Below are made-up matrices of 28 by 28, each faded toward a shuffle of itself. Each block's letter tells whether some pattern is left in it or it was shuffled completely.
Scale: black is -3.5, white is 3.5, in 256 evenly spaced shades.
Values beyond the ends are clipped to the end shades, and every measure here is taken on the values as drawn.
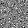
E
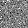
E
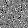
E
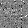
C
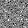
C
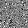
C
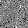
C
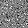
C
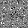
C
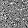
E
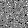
E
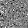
C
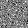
E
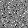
E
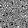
C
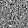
C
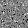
E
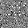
C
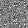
C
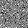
C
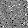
C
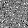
E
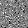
C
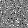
C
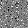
C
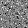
C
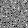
E
